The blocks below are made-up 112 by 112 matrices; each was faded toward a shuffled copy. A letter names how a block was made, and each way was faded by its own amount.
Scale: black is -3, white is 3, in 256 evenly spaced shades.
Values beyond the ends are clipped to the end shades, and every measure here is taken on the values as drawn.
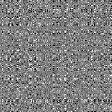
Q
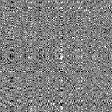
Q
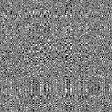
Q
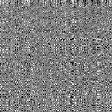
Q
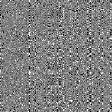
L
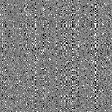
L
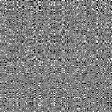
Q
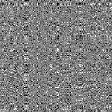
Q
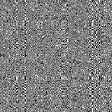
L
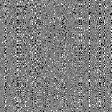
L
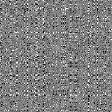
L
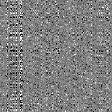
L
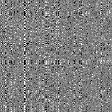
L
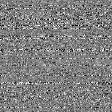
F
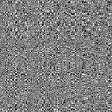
Q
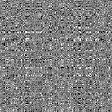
Q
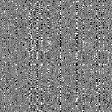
L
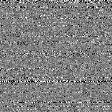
F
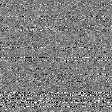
F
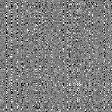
L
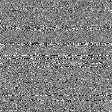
F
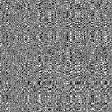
Q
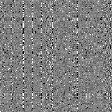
L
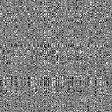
Q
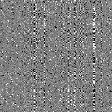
L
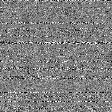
F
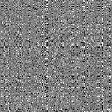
L
